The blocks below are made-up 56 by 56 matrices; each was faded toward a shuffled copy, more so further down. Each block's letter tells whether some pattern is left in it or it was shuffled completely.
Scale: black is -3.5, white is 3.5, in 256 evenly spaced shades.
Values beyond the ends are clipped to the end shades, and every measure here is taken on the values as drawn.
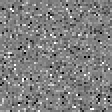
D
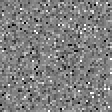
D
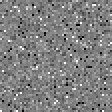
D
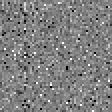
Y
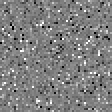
D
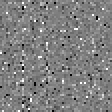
Y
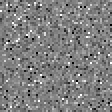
D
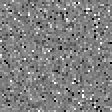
D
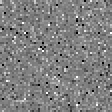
D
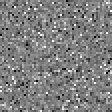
D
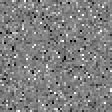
D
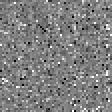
Y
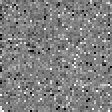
Y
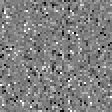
Y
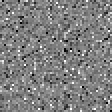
Y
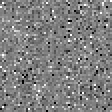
Y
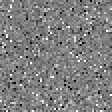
D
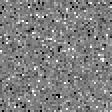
D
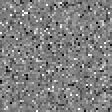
D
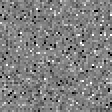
D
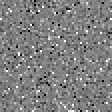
D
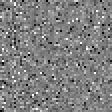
Y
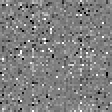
Y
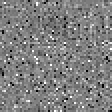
Y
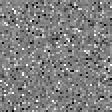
D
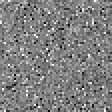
D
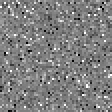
D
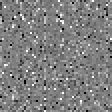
Y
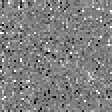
Y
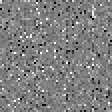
Y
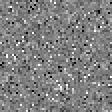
D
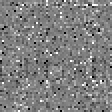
Y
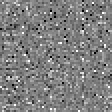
Y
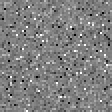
D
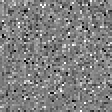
Y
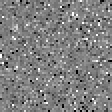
D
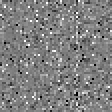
Y
